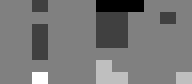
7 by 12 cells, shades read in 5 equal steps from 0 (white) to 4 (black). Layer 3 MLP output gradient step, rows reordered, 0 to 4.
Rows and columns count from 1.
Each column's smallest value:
2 2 0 2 2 2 1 1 2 2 2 1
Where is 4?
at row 1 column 7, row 1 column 8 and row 1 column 9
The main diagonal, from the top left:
2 2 3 2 2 2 1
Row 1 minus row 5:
0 0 0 0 0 0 2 2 2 0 0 0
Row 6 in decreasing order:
2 2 2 2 2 2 2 2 2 2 2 1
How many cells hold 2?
65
